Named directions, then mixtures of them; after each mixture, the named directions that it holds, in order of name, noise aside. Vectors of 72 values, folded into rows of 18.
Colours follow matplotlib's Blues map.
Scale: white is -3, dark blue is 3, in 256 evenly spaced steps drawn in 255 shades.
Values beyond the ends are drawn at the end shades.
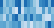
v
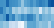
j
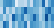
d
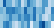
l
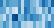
d, v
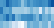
j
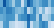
j, l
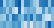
v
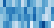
l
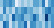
d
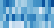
d, j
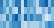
v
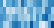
l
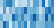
d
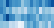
j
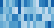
v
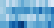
j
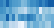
j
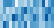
d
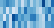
d, v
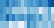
j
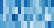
v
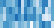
l, v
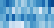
d, j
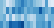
d, j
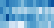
j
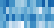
d, j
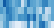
j, l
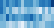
j, v
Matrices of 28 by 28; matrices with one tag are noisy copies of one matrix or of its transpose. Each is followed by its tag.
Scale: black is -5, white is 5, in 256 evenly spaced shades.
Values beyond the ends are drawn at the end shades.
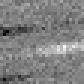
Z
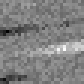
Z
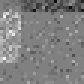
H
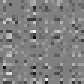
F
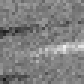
Z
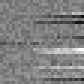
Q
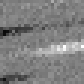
Z
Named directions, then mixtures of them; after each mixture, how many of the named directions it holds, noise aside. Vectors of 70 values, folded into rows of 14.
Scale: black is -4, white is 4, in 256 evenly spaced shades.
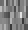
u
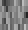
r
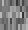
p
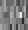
two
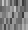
three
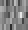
two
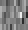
three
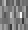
two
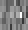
three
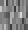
one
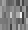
two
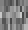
two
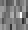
three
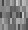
one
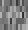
one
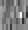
three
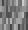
three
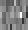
three
